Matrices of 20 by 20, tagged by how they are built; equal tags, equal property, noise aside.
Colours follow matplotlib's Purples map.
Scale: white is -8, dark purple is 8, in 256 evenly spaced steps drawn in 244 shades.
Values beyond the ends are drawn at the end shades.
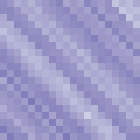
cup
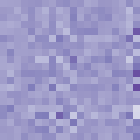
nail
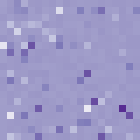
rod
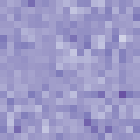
nail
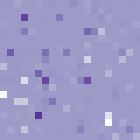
rod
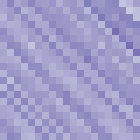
cup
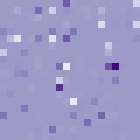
rod
